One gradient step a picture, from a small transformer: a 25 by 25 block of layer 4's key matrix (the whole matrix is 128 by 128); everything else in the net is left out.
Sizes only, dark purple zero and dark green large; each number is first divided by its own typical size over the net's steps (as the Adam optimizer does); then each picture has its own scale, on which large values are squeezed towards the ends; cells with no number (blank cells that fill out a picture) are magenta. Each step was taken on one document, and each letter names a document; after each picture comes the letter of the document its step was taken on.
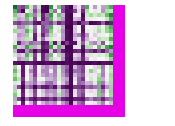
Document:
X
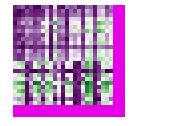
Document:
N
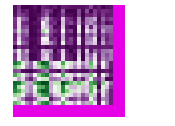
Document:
N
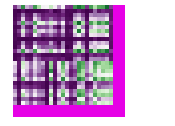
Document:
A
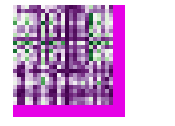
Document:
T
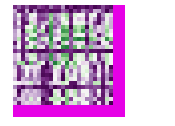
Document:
X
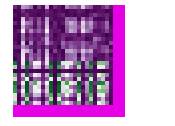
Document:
N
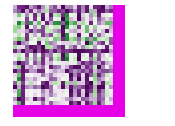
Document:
X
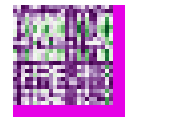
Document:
T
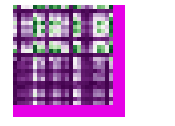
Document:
A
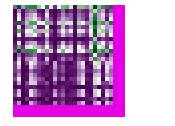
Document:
A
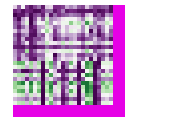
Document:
N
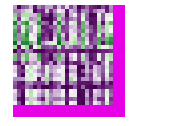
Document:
X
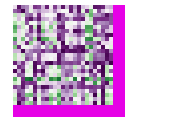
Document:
X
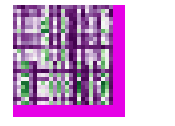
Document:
N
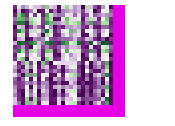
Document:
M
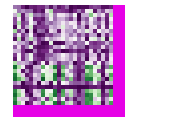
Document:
X
